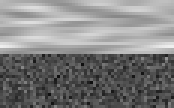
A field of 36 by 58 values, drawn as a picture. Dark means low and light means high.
The table splits into 2 rows of 1 panel. Panel 1,1: high, streaked across. Panel 2,1: low, fine-grained.
